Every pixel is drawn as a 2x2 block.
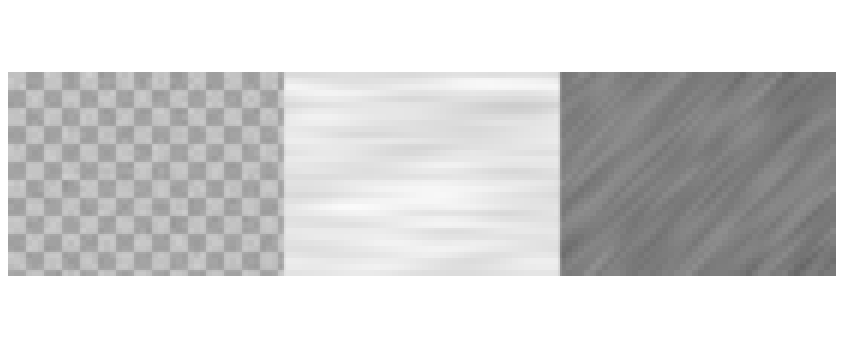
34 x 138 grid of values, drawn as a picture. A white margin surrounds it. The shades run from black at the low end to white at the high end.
It is made of 1 by 3 panels. Panel 1,1: high, checkered. Panel 1,2: very high, streaked across, faint in contrast. Panel 1,3: middling, slanting up to the right, faint in contrast.
